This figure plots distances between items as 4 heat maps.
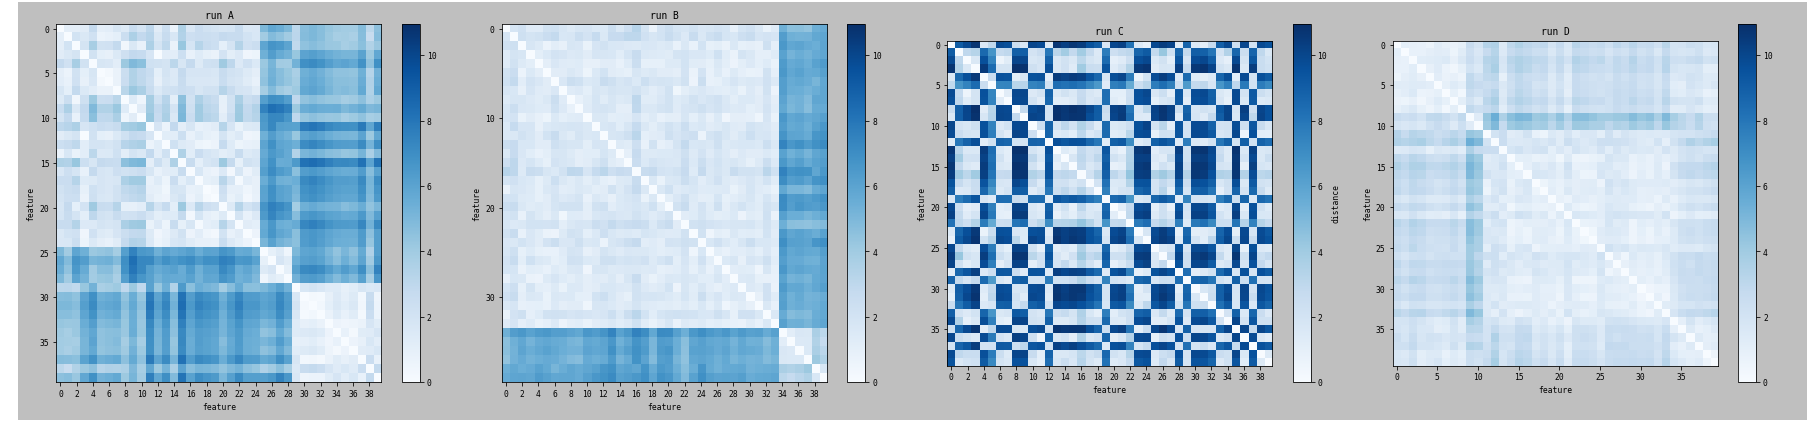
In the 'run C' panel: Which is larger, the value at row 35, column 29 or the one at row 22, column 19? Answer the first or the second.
the first
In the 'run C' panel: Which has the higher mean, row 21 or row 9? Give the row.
9
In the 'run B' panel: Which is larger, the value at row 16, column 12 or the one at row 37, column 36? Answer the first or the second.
the first
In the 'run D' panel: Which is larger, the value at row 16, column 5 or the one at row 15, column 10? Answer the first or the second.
the second
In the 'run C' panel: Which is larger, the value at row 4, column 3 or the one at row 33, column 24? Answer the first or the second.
the first
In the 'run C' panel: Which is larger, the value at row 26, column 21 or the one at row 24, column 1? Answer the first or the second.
the second
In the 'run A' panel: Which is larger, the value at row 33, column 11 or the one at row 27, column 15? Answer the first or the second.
the first
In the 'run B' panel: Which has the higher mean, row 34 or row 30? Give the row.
34
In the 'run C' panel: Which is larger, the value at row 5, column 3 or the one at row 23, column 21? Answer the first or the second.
the second
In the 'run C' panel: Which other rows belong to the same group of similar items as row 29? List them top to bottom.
1, 2, 3, 6, 7, 10, 11, 13, 14, 15, 16, 17, 18, 20, 21, 22, 25, 26, 27, 33, 34, 36, 38, 39
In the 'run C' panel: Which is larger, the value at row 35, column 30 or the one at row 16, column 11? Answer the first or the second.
the second
